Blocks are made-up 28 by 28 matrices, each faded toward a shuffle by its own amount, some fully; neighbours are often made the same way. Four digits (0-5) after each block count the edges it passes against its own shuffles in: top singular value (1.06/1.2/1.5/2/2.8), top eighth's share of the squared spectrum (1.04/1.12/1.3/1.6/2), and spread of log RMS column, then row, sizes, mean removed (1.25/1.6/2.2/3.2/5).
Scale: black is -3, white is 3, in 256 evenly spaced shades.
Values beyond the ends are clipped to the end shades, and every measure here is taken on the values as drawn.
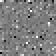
1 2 0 0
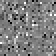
2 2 0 1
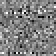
1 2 0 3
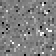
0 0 0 0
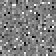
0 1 0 0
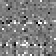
3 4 1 2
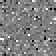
2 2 0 1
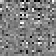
3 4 2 2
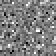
1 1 0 0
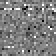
2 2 0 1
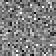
1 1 0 0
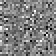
3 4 2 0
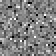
0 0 0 0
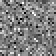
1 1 0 0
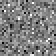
0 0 0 0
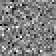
0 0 0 0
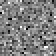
1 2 0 0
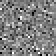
1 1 0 0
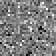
0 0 0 0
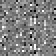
2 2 2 0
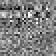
3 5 2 2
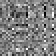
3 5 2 2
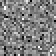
2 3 1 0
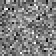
1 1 0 0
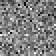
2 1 0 0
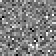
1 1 0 0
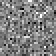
1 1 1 0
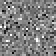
1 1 0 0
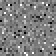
0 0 0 0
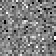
0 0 0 0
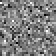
1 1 0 0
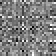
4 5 2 2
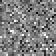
0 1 0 0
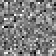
3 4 1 1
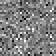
3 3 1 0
